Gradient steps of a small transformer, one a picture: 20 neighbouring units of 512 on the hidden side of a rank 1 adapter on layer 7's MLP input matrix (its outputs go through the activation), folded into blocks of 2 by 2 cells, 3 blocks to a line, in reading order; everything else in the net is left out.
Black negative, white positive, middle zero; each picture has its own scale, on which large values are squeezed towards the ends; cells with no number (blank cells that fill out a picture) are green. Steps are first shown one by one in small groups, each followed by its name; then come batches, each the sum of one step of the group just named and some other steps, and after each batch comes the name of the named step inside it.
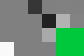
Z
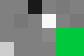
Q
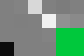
Q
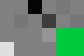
Q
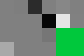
Z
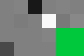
Q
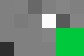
Q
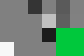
Z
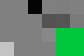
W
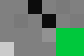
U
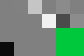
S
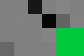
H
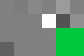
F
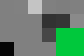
S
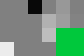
W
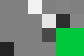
S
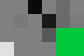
U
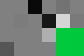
U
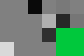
W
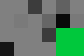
U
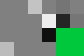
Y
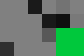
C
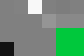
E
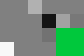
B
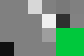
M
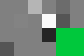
Y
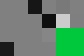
B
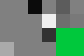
Y
